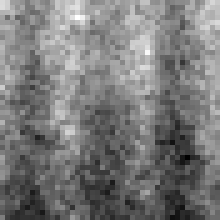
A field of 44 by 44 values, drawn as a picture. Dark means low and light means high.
Stripes: upright, repeating 3 times. Slope: up to the top. Average level on the scale: 50%.
